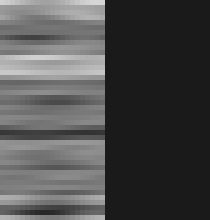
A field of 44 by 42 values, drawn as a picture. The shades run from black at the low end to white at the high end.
It is made of 1 by 2 panels. Panel 1,1: middling, streaked across, strong in contrast. Panel 1,2: very low, flat.
